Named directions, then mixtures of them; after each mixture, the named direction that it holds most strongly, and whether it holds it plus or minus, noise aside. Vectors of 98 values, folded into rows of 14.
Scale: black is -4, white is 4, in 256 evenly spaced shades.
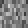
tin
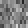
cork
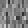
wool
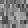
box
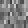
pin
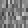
wool, minus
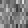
cork, minus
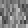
box, plus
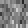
cork, plus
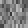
cork, plus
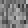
box, plus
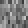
pin, plus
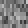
box, plus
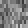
cork, plus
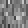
wool, minus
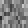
tin, minus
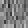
pin, minus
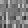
wool, minus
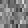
cork, minus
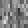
box, minus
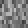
tin, plus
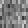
tin, minus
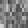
cork, minus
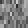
pin, plus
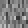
wool, plus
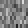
cork, minus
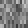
cork, minus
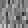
wool, plus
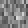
box, plus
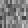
tin, minus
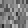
cork, plus
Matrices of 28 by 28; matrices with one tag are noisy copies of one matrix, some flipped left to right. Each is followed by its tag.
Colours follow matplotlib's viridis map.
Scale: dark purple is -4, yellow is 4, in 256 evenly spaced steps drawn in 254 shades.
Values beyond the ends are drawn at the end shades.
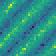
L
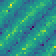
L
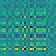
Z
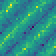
L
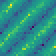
L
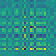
Z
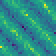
L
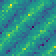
L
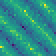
L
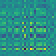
Z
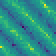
L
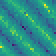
L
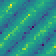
L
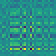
Z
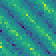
L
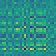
Z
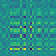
Z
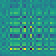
Z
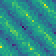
L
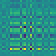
Z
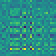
Z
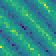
L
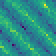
L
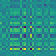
Z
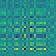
Z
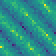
L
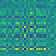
Z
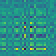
Z
